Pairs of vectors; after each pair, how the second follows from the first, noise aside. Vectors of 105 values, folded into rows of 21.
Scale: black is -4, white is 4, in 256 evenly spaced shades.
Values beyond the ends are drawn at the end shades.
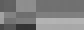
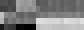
scaled up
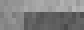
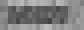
wrapped around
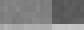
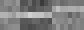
wrapped around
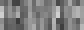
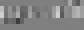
partly zeroed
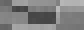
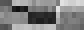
scaled up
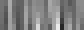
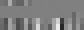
partly zeroed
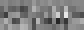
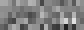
wrapped around
